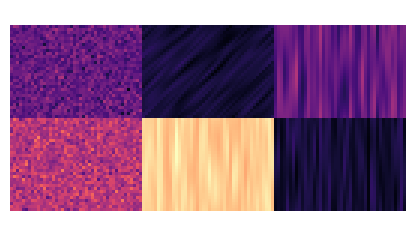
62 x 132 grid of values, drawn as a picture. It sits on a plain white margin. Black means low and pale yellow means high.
It is made of 2 by 3 panels. Panel 1,1: low, fine-grained. Panel 1,2: very low, slanting up to the right, faint in contrast. Panel 1,3: low, streaked downward. Panel 2,1: middling, fine-grained. Panel 2,2: very high, streaked downward, faint in contrast. Panel 2,3: very low, streaked downward, faint in contrast.
